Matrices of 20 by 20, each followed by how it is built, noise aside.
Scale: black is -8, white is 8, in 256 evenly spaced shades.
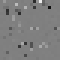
sparse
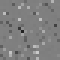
sparse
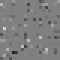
sparse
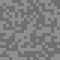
noise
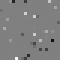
sparse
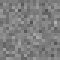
noise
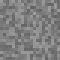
noise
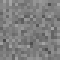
noise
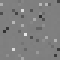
sparse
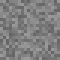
noise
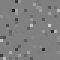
sparse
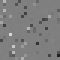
sparse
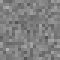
noise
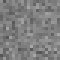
noise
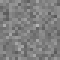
noise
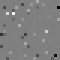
sparse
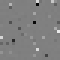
sparse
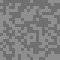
noise
